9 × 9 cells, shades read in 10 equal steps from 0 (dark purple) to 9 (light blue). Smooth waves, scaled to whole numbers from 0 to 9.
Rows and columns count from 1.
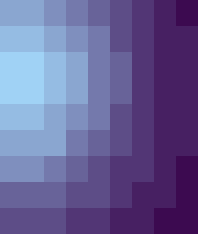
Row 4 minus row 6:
2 2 1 2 1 1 0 0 0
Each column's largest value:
9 9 8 7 5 4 2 1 1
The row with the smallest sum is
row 9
